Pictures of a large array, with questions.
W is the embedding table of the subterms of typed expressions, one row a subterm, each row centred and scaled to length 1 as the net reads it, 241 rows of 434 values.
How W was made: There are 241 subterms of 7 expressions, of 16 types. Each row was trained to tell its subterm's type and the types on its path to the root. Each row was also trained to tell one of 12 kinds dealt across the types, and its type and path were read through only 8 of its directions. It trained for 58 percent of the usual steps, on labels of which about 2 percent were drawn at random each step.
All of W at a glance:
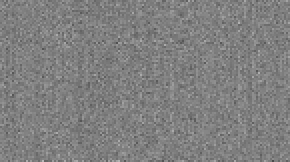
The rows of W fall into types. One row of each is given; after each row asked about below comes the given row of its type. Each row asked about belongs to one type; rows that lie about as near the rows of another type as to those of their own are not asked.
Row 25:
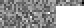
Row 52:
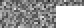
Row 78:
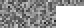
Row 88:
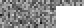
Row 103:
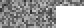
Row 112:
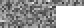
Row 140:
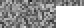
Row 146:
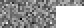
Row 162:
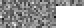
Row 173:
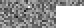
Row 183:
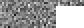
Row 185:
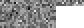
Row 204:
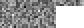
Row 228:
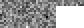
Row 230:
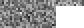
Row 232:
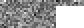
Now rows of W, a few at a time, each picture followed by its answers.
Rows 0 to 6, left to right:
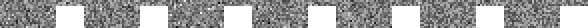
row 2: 162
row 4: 232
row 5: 78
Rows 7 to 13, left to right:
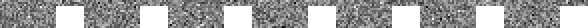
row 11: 112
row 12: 230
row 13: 140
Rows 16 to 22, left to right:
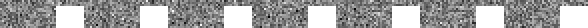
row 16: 78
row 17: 25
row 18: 232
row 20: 146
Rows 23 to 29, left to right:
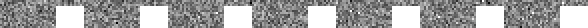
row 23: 162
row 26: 140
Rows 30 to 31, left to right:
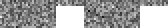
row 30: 162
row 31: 78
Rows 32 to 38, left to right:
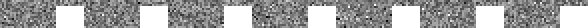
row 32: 232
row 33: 204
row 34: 173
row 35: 103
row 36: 183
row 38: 228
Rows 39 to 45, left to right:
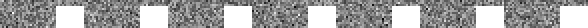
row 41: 112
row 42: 185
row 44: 88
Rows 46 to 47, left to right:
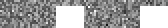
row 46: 146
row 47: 112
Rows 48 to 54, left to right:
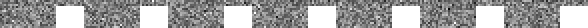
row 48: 173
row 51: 232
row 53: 88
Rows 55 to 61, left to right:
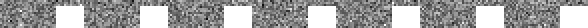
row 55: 88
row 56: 146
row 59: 162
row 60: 25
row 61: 25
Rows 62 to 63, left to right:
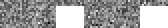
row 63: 232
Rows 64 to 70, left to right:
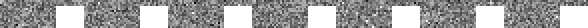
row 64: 204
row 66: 88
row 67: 162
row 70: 52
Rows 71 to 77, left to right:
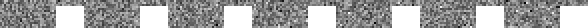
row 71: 25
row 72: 25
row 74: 52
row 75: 204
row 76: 88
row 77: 230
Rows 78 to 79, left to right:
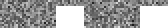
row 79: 78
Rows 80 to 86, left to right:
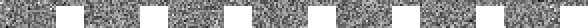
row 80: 88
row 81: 173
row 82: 88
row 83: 146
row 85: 78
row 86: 52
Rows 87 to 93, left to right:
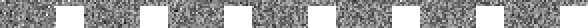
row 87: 88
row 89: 112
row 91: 52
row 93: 78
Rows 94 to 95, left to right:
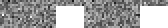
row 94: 162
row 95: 228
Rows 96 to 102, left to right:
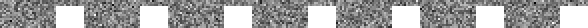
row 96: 112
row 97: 25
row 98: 140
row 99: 88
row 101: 140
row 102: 185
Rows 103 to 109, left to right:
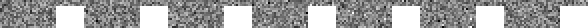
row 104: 103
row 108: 52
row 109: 78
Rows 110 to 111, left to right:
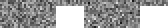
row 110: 146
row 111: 162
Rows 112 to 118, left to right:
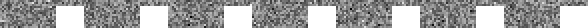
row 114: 52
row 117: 230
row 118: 25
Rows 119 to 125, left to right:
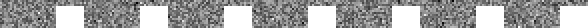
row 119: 88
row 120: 173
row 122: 103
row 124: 52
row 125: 173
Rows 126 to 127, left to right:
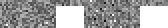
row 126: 88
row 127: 230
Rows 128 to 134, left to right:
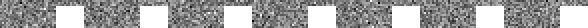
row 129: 204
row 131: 140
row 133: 204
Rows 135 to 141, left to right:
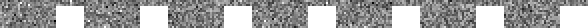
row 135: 183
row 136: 173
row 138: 146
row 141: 140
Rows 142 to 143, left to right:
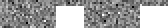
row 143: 204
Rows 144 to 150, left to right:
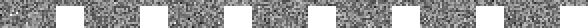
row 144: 112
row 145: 78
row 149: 25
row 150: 204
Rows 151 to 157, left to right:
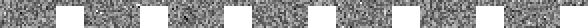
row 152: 230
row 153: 112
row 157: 204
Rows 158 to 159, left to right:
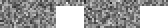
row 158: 173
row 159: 204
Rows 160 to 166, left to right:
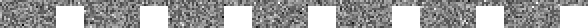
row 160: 78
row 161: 78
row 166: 162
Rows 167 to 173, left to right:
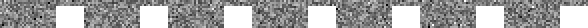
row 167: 232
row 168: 232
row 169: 112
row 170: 162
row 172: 140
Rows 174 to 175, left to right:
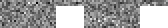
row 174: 204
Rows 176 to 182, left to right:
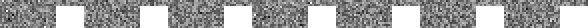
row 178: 103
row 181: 146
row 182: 25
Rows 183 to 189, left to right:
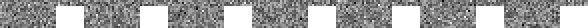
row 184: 230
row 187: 112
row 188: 112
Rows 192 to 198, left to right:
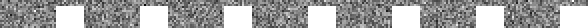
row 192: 78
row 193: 185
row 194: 146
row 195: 25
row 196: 230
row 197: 52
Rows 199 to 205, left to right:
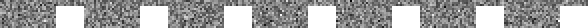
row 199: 25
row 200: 52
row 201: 88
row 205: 52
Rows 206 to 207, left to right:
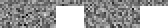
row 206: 146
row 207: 103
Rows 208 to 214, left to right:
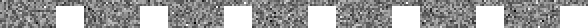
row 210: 103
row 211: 173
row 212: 232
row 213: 173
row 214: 162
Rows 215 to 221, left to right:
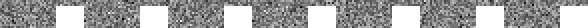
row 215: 103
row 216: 232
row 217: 112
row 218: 204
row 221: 230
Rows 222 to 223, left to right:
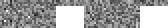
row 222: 232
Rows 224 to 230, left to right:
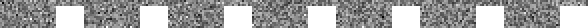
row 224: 25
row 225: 78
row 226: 185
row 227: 140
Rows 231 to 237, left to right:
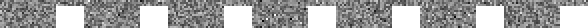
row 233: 230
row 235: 112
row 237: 204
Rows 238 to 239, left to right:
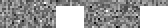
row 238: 183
